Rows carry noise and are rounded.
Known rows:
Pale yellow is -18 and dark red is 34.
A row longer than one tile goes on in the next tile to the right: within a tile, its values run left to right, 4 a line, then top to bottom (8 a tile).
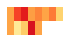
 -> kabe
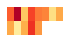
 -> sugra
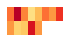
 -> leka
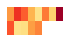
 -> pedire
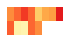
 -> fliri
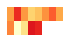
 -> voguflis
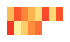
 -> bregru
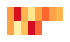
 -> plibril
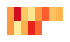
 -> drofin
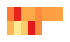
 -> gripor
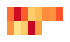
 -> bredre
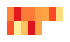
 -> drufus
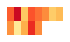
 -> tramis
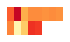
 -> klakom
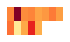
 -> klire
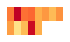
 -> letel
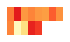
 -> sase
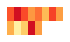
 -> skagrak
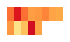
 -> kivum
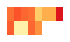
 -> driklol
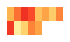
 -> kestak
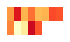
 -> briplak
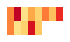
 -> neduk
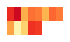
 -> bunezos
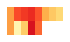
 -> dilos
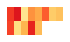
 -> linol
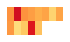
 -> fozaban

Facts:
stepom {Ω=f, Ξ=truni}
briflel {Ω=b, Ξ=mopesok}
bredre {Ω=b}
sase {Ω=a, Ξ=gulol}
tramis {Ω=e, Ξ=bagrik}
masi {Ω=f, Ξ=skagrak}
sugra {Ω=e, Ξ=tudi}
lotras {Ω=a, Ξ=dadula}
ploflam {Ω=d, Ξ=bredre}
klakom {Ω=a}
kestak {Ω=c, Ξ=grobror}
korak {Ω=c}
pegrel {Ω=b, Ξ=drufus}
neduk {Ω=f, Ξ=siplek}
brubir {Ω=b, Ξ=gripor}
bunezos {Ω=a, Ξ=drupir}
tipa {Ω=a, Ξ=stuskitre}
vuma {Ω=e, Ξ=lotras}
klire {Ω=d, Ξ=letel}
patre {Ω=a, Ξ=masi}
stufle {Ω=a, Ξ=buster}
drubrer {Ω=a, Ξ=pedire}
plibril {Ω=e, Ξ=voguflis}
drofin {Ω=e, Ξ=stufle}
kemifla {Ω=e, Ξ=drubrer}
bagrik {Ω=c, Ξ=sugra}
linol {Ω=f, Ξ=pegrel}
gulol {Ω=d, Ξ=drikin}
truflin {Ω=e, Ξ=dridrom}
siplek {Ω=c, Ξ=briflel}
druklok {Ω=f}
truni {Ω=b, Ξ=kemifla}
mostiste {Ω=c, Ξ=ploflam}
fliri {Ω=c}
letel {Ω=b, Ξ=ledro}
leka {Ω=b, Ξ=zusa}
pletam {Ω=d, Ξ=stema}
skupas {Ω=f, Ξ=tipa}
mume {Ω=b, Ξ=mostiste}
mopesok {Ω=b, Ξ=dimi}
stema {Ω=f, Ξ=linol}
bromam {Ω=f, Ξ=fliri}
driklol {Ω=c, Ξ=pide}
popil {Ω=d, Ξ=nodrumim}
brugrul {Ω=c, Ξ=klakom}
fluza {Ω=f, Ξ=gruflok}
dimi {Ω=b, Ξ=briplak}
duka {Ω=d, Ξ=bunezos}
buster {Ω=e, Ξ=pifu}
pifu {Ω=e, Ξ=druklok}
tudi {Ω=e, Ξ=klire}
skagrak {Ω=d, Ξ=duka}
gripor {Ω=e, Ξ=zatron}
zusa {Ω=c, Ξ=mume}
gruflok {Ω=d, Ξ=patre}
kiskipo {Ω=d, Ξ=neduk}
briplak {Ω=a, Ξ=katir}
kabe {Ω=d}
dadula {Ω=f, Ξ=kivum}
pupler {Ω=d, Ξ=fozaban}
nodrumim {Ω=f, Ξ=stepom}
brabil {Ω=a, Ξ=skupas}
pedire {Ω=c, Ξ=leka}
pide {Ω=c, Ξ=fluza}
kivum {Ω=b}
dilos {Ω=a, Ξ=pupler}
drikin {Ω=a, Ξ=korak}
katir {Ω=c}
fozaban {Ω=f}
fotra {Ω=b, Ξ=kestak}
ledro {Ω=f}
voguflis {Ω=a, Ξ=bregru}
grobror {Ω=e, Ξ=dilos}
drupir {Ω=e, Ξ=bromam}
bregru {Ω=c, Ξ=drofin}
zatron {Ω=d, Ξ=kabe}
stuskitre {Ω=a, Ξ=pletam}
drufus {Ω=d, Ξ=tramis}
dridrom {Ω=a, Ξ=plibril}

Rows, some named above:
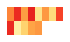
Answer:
bagrik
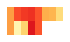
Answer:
dilos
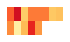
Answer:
tramis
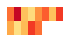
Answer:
kemifla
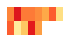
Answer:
drufus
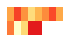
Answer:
voguflis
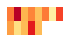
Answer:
ledro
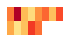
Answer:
kemifla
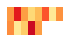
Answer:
druklok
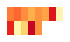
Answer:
pletam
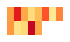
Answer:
druklok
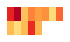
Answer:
masi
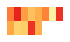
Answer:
nodrumim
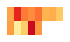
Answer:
grobror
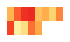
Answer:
kestak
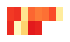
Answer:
stuskitre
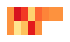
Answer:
ploflam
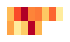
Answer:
pupler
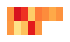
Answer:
ploflam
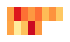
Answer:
grobror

